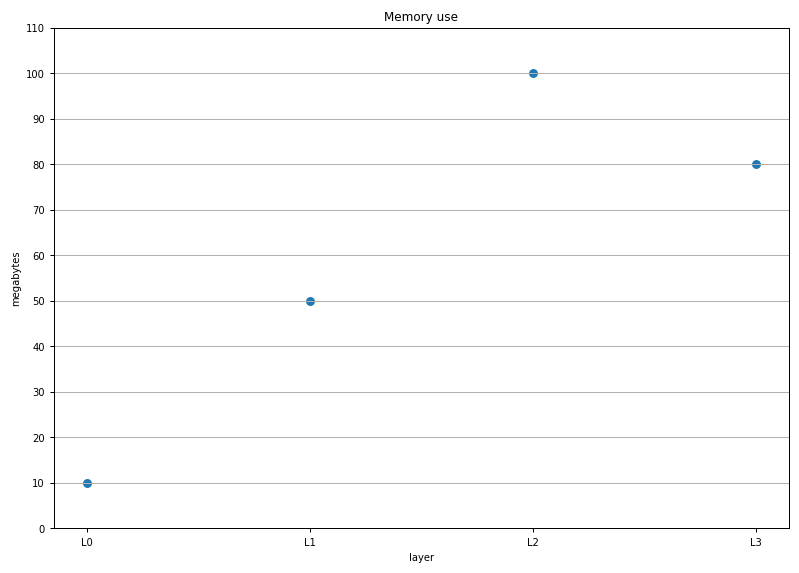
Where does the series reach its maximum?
L2
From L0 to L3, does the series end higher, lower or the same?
higher
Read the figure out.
Title: Memory use
x-axis: layer, ticks L0 L1 L2 L3
y-axis: megabytes, ticks 0 10 20 30 40 50 60 70 80 90 100 110
Values:
10 50 100 80
